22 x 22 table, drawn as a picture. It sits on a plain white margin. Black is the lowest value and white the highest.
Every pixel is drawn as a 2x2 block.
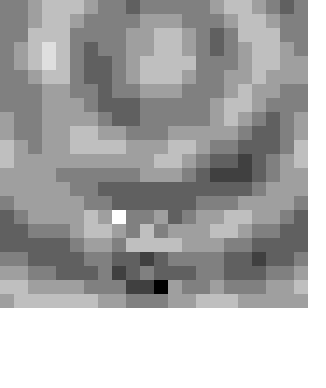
The bottom middle is the roughest part. An odd patch, rougher than its surroundings, sits in the bottom middle. Concentric rings centre on the top middle. The middle left is the smoothest part.
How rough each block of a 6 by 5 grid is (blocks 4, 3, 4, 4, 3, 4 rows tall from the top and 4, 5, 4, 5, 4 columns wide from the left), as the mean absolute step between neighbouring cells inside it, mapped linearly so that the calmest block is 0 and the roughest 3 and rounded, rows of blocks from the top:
1 1 1 1 1
1 1 1 1 1
1 1 1 1 1
0 1 1 1 1
1 2 2 1 1
1 1 3 1 1
